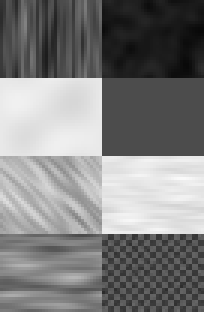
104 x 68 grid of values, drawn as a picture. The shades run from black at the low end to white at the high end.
The table splits into 4 rows of 2 panels. Panel 1,1: low, streaked downward. Panel 1,2: very low, blotchy, faint in contrast. Panel 2,1: very high, smooth, faint in contrast. Panel 2,2: low, flat. Panel 3,1: high, slanting down to the right. Panel 3,2: very high, streaked across, faint in contrast. Panel 4,1: middling, streaked across. Panel 4,2: low, checkered.
